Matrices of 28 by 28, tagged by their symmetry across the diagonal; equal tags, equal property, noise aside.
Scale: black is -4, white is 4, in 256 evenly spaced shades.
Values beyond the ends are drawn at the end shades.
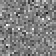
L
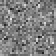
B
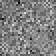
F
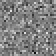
L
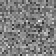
L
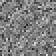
F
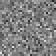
B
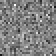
L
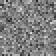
B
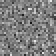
L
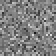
B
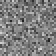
B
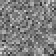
F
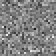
L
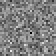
L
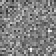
F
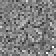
F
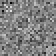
F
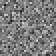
F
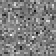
B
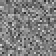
B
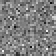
B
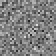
F
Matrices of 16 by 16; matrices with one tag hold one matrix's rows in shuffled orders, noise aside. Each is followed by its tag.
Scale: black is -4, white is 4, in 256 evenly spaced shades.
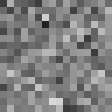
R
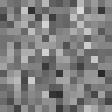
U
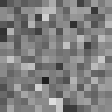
R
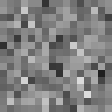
U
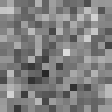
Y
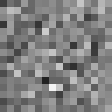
R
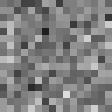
Y
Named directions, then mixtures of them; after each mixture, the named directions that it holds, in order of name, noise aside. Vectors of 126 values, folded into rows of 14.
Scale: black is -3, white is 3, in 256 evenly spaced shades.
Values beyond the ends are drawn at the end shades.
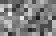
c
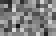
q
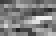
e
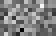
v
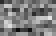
c, e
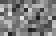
c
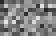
e, q, v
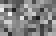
c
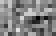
c, e, q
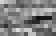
e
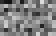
c, e, q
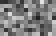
c, q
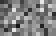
q, v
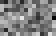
c, q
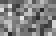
c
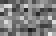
c, e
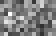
c, v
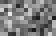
c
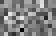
c, v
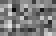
c, e, q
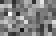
c, v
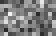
c, q, v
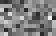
c, q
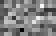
e, v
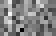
c, q, v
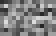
e, q, v
